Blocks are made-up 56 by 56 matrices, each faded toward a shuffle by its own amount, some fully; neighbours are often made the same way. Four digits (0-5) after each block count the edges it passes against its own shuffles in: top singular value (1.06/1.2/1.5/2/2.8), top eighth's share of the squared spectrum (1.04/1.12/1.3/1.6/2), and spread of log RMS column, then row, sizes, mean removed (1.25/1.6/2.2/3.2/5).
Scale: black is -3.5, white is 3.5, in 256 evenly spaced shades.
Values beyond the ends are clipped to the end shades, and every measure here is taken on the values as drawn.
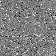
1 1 0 1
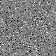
0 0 0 0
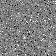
0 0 0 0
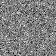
0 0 0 0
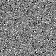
0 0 0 0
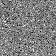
0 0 0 0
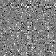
4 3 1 1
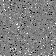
0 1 0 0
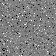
0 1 0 0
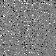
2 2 2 1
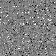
2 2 0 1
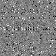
3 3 1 2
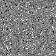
1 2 2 1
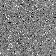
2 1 0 0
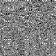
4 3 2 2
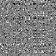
4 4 2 2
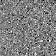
3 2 1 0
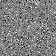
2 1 0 0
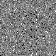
1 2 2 0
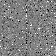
1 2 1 0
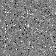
1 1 0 0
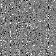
2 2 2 0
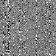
2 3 3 0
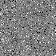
0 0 1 0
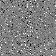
3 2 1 0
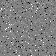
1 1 0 0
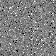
2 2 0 0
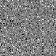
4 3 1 2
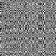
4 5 4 3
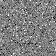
1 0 0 0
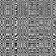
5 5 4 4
